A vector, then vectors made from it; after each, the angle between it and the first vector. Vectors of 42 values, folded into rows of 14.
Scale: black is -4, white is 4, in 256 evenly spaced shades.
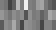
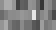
partly opposed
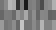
nearly opposite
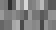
nearly parallel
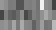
orthogonal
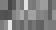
partly aligned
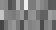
nearly parallel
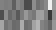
partly opposed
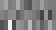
orthogonal
